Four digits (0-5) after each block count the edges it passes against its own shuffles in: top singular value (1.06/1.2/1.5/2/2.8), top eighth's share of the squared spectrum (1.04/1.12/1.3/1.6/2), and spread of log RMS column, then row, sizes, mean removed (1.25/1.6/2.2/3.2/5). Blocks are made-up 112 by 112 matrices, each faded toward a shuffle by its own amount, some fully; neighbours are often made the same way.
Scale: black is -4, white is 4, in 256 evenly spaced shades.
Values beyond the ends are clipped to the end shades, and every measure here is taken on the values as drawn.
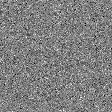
1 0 0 0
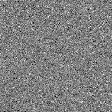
3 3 1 1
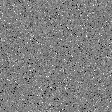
0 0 0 0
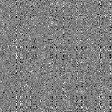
5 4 3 2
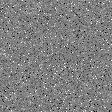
0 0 0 0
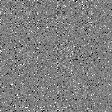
4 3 2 1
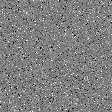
2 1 0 0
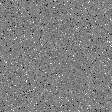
0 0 0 0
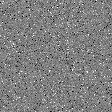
2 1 0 0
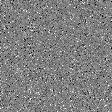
3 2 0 0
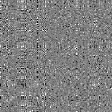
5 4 3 2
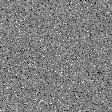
0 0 0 0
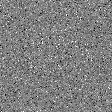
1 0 0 0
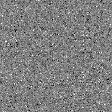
3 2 1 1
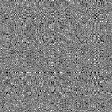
5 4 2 3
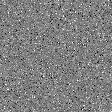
0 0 0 0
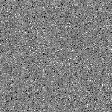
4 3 1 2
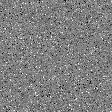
1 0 0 0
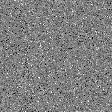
2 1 0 0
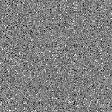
4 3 2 2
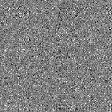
4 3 2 2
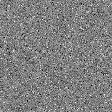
3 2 0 0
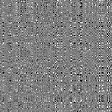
5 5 4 3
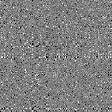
4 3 2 2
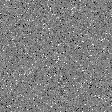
2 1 0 0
